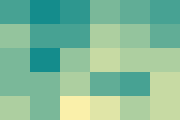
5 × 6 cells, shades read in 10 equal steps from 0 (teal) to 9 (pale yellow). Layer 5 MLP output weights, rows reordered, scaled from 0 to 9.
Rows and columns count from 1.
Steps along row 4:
same up down down up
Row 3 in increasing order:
0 4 5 6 6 7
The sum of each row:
12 23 28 26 40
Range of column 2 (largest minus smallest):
4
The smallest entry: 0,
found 2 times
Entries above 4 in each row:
0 3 4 2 5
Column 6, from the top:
2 3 6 7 7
